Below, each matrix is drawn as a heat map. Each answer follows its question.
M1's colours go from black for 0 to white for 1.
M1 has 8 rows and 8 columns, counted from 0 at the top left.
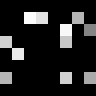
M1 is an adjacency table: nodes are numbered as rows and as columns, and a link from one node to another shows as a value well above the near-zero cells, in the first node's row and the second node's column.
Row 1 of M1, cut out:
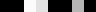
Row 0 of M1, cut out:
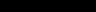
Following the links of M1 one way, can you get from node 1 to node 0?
yes
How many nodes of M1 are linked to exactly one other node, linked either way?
1
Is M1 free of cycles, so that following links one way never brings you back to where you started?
yes
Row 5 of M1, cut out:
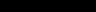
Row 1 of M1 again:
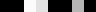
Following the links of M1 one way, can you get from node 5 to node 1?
no
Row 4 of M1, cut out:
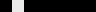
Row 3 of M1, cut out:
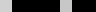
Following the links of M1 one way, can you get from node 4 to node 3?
yes
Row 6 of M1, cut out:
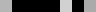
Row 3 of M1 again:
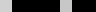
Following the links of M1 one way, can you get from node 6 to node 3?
no
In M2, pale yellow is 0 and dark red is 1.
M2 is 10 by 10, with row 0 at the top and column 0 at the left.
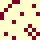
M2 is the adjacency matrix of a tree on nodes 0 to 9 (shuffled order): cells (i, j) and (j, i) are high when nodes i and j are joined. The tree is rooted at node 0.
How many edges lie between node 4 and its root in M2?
1
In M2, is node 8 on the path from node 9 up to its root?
no
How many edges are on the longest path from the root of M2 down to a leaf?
5
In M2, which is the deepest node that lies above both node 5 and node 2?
3
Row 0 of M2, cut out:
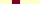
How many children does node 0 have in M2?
2
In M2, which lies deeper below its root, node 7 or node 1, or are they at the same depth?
the same depth
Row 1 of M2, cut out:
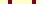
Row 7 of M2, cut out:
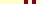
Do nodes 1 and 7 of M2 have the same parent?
yes
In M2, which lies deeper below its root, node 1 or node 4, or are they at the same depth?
node 1
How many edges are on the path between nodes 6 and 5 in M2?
5
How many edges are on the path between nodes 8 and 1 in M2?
1
